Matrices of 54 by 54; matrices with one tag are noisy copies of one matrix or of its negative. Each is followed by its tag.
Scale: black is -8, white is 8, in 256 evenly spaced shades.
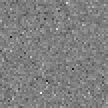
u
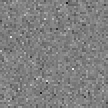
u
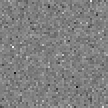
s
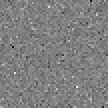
s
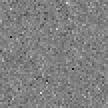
u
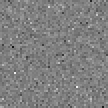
s
